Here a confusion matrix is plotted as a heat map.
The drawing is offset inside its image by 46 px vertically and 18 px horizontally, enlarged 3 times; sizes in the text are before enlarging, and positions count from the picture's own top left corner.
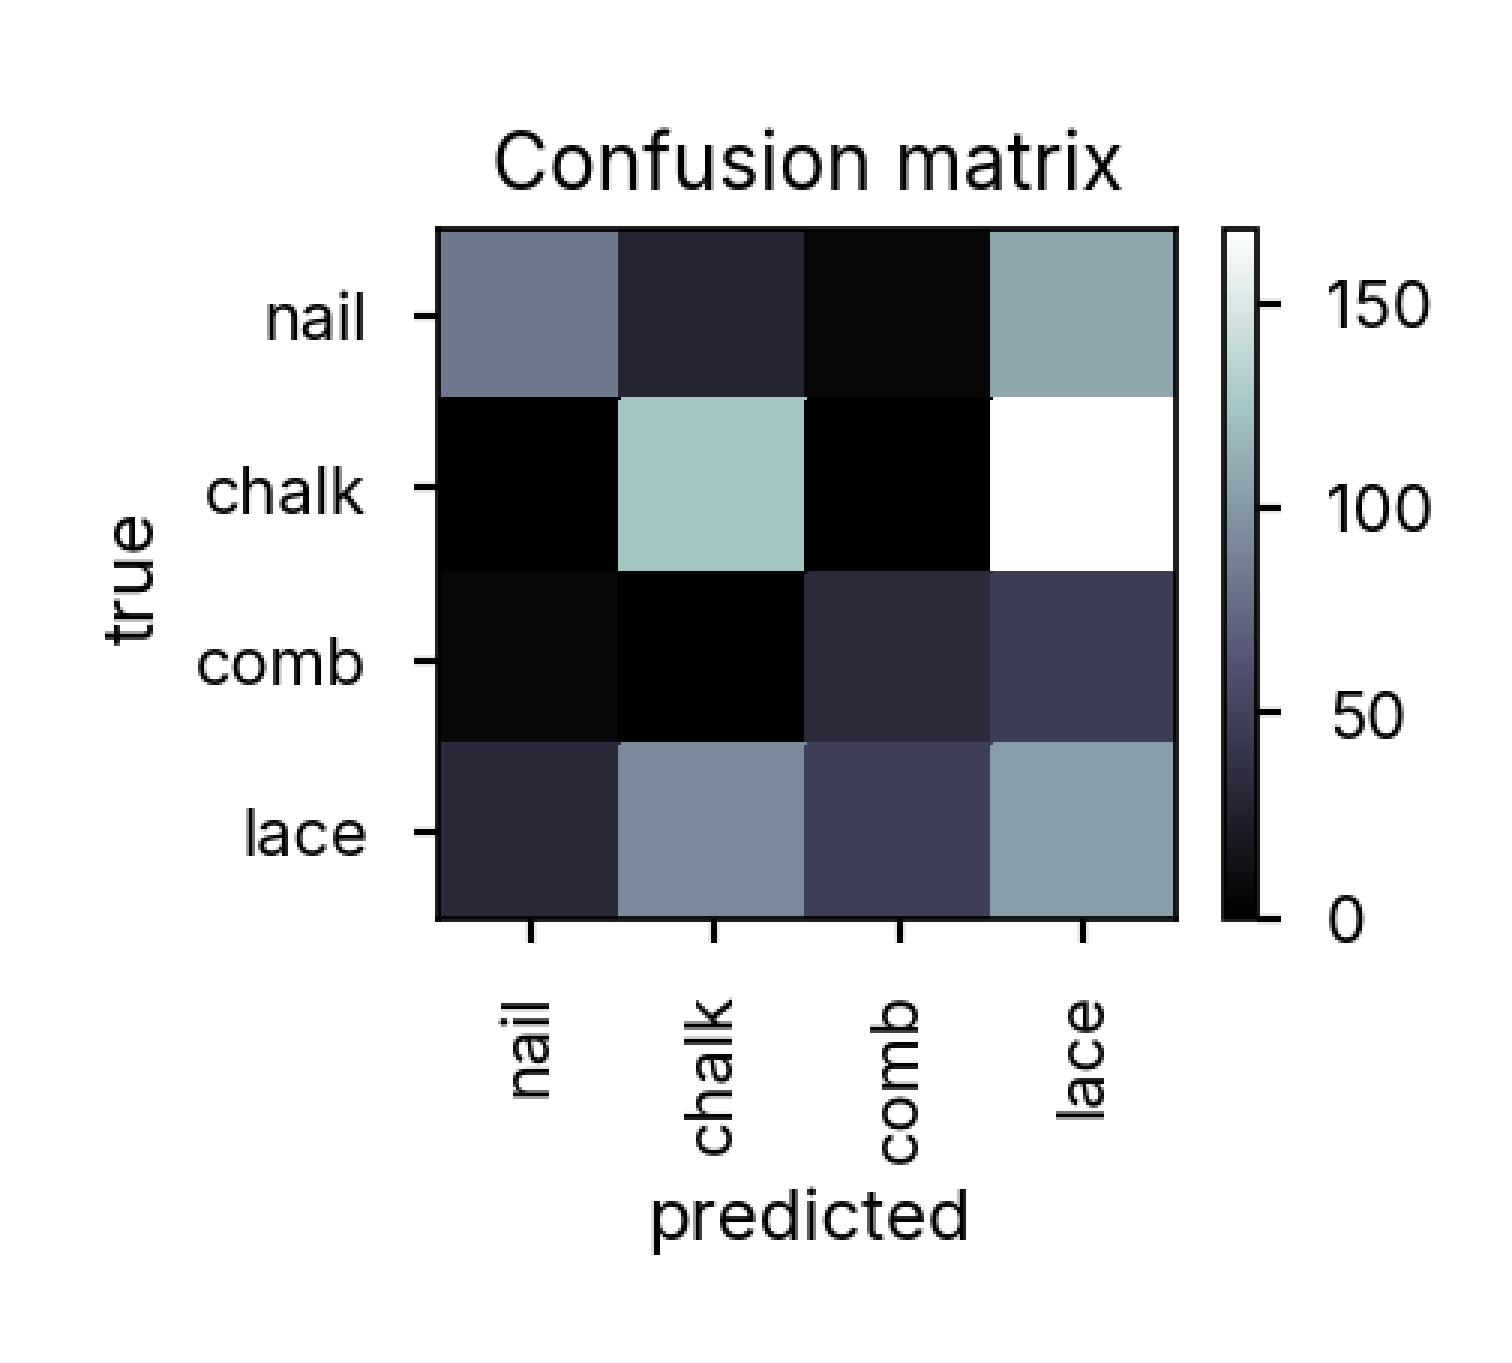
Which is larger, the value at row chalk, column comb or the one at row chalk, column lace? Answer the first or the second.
the second
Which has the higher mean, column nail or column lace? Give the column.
lace
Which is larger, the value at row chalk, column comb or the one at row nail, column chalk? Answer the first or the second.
the second
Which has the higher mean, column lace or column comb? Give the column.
lace
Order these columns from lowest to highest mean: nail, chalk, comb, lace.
comb, nail, chalk, lace
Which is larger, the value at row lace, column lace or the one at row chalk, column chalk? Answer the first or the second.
the second
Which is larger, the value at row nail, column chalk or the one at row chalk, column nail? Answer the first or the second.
the first
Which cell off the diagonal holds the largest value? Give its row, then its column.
chalk, lace
